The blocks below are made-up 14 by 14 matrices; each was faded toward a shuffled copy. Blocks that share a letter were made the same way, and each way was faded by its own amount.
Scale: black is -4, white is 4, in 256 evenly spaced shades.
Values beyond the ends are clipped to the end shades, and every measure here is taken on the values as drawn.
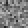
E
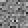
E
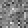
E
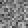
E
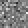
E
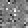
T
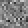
T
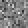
E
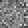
E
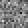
E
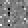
T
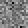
E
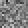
E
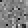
T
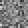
E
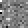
T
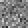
E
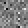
E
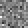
T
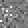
T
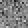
E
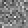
E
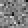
T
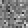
E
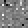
T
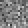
E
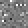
T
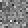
E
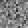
E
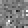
T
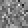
E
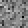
E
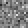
E
